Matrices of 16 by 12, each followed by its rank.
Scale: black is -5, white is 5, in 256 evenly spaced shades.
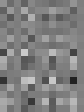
two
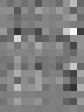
two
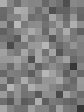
full rank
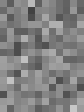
full rank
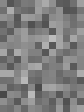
full rank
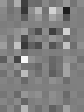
two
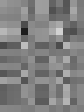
two
